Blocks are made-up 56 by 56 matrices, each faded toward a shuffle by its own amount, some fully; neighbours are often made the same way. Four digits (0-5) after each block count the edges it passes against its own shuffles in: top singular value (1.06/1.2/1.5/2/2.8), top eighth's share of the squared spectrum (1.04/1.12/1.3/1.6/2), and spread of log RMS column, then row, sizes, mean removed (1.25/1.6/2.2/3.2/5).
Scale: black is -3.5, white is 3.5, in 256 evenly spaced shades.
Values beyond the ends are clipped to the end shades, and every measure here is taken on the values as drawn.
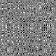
4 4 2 2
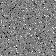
0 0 0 0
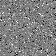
1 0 0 0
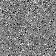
1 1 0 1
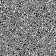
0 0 0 0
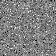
0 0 0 0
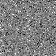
0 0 0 0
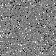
1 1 0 0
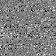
2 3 0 2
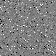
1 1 0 0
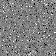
0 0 0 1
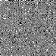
3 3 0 2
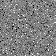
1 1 0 0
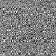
4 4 2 2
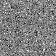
0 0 0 0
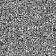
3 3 1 1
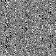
1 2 3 0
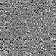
4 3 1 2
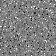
2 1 0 0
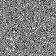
3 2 1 0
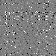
4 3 1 2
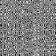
4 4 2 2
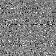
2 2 0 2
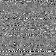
2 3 0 3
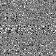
1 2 0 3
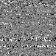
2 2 0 3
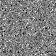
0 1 0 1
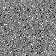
2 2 0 0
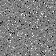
0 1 0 0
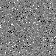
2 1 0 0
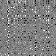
4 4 2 2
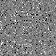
3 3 1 1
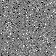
0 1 0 0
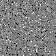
1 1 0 0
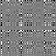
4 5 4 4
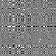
4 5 3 3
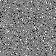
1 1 0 0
